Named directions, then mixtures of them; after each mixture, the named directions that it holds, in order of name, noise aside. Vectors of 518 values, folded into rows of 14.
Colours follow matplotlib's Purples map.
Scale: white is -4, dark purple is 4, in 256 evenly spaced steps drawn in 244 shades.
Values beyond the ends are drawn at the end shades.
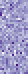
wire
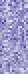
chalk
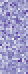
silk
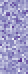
silk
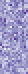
chalk, silk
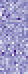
wire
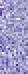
silk, wire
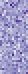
silk, wire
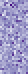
silk, wire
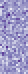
silk, wire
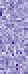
wire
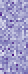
chalk, wire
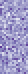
silk, wire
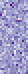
silk, wire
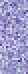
silk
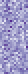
chalk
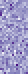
wire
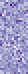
silk, wire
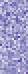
silk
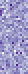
chalk, wire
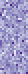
silk, wire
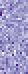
wire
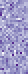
wire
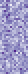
chalk, wire
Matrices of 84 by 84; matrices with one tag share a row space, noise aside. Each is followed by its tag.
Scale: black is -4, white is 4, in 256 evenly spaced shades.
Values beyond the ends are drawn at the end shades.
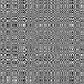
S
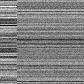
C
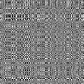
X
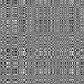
S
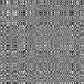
S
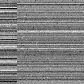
C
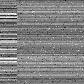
C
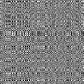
X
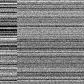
C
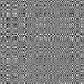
S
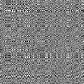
X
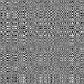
S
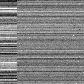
C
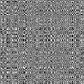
S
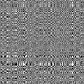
S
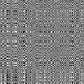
S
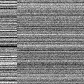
C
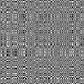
S
